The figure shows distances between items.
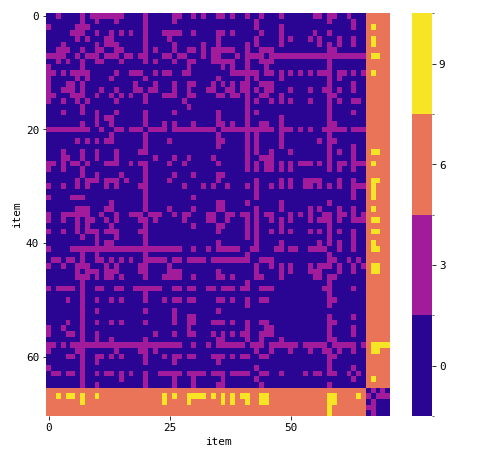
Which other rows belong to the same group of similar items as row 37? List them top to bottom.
0, 1, 2, 3, 4, 5, 6, 7, 8, 9, 10, 11, 12, 13, 14, 15, 16, 17, 18, 19, 20, 21, 22, 23, 24, 25, 26, 27, 28, 29, 30, 31, 32, 33, 34, 35, 36, 38, 39, 40, 41, 42, 43, 44, 45, 46, 47, 48, 49, 50, 51, 52, 53, 54, 55, 56, 57, 58, 59, 60, 61, 62, 63, 64, 65
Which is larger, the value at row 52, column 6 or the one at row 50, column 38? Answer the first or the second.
the second
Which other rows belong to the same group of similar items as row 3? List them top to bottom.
0, 1, 2, 4, 5, 6, 7, 8, 9, 10, 11, 12, 13, 14, 15, 16, 17, 18, 19, 20, 21, 22, 23, 24, 25, 26, 27, 28, 29, 30, 31, 32, 33, 34, 35, 36, 37, 38, 39, 40, 41, 42, 43, 44, 45, 46, 47, 48, 49, 50, 51, 52, 53, 54, 55, 56, 57, 58, 59, 60, 61, 62, 63, 64, 65
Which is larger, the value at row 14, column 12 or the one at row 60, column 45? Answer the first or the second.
the second
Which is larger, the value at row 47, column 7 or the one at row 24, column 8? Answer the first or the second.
the first
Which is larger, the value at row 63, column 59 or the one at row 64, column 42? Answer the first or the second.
the first
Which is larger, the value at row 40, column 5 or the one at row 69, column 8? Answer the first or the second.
the second
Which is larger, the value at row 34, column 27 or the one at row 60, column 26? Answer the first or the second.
the second
